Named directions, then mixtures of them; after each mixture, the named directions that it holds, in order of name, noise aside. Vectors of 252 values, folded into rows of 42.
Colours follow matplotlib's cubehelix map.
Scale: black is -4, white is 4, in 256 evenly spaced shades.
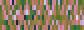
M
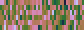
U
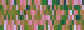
M, U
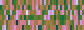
M, U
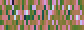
M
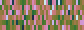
M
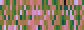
U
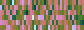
M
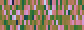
M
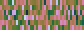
M, U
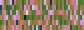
M, U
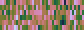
U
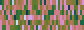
M, U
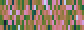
M, U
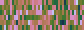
M, U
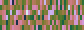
M, U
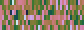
M, U
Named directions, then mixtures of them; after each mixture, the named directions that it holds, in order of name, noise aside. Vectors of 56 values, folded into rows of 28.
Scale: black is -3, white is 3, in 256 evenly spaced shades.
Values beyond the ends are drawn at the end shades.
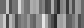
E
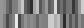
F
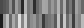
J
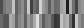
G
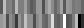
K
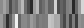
F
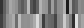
G, J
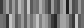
E, G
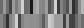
F, G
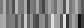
G, K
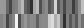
F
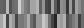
E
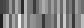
J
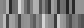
E, F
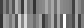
J, K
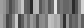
F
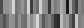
G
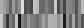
F, J
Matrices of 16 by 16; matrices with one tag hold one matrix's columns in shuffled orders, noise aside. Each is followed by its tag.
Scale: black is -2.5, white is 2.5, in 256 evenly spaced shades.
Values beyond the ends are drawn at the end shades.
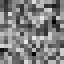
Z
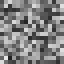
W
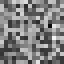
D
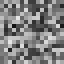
Z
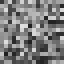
D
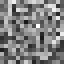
D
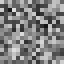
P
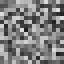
P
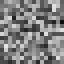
W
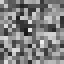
Z
